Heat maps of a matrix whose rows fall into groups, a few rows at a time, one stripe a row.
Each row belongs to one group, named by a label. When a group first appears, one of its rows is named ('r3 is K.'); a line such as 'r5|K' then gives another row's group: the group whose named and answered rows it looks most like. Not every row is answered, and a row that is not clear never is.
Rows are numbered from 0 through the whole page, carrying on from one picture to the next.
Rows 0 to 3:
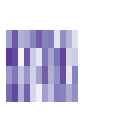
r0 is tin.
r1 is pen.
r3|pen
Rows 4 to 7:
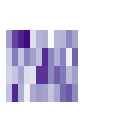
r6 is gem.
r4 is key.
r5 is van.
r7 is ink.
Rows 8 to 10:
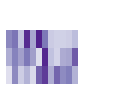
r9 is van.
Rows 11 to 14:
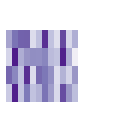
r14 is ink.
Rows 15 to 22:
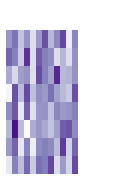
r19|pen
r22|van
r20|ink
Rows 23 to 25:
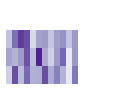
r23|key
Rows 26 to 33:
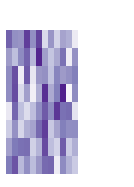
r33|tin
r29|pen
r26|tin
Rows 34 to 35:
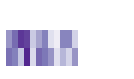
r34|key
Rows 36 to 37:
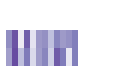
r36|pen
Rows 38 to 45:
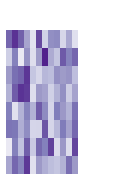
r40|key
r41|key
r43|pen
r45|key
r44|van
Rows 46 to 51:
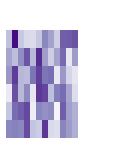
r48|tin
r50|key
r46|ink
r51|key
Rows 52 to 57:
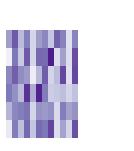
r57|van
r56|key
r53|van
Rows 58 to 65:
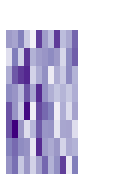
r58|gem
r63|tin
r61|tin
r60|key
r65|pen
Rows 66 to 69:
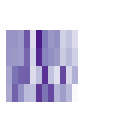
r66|tin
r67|tin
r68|key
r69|tin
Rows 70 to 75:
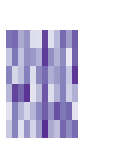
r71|van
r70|pen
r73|key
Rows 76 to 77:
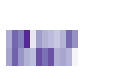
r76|key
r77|tin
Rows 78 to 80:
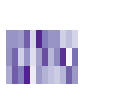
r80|key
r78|tin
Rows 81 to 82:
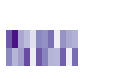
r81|tin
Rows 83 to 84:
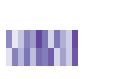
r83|gem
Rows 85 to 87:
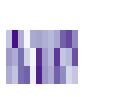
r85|ink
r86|gem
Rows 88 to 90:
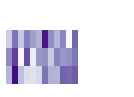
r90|ink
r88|van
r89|pen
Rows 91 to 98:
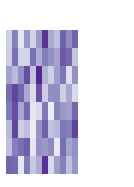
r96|ink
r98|pen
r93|gem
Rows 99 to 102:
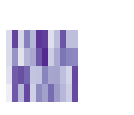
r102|van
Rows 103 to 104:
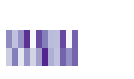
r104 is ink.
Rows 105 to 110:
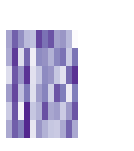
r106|pen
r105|tin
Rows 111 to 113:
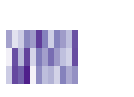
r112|van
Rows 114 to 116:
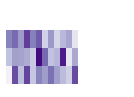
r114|tin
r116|van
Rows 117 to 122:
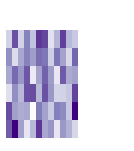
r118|gem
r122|tin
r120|van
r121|gem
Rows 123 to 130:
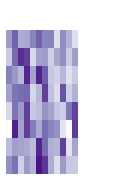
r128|van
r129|gem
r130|tin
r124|key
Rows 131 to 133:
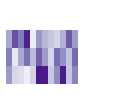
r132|gem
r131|key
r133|gem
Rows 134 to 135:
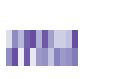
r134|van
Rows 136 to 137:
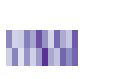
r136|gem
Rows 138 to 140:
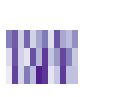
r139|ink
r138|pen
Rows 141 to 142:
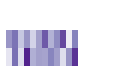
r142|van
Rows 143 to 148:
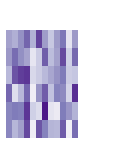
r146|gem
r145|key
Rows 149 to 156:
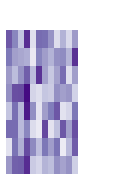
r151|gem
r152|key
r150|gem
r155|van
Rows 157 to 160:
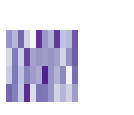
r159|van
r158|van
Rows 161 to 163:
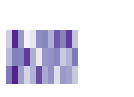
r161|ink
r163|tin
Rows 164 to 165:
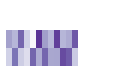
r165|ink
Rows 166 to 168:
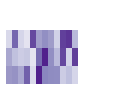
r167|gem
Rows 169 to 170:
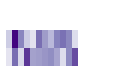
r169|ink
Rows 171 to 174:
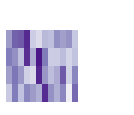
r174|van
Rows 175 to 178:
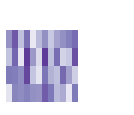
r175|pen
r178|van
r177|key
